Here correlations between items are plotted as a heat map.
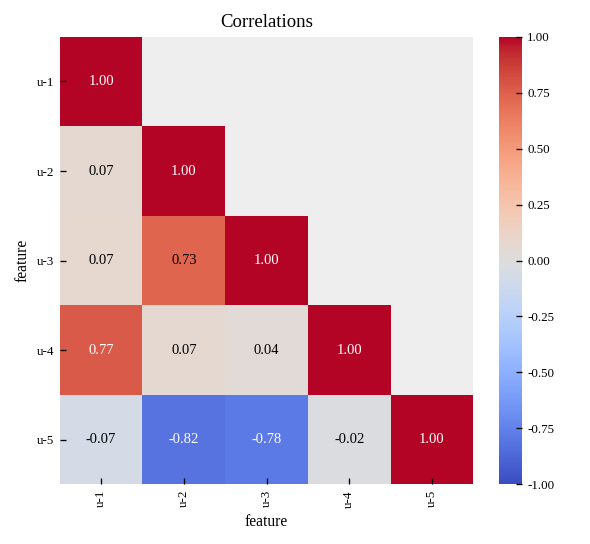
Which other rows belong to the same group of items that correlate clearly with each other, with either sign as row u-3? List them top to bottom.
u-2, u-5
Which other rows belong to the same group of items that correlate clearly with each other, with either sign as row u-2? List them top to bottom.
u-3, u-5
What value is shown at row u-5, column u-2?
-0.82
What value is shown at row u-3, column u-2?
0.73
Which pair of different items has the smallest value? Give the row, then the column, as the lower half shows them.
u-5, u-2
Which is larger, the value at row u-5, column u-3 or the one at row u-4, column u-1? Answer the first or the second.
the second
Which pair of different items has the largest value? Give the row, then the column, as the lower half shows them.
u-4, u-1
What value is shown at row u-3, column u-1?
0.07
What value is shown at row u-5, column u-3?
-0.78
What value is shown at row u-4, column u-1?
0.77
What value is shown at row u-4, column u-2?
0.07
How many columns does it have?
5
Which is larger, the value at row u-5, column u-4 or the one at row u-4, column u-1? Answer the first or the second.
the second
